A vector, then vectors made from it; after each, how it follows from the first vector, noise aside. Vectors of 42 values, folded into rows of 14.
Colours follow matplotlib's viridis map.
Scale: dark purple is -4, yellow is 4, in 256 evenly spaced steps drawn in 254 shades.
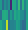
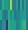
negated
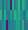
sign-scrambled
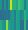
sign-scrambled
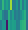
negated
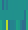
partly zeroed
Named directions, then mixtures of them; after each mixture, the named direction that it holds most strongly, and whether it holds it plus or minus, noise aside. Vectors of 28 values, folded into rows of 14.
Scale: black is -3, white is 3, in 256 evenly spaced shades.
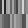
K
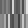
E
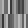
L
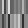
K, plus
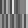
E, plus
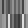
E, plus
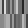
K, minus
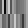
K, plus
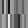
L, minus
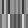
K, minus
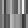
K, plus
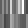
L, minus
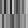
E, plus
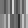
E, plus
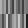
L, plus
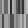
L, plus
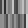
K, plus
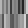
L, plus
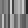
E, minus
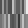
E, plus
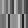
E, minus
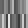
E, plus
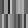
L, minus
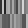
K, plus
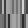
K, plus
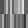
L, minus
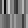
K, plus
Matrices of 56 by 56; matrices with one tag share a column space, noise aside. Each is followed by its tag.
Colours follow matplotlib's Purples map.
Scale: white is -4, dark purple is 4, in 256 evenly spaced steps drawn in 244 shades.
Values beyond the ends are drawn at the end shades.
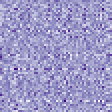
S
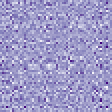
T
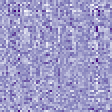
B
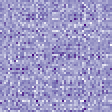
S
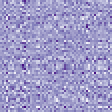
T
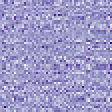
T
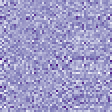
T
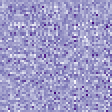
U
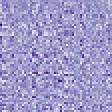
U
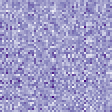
U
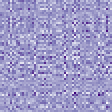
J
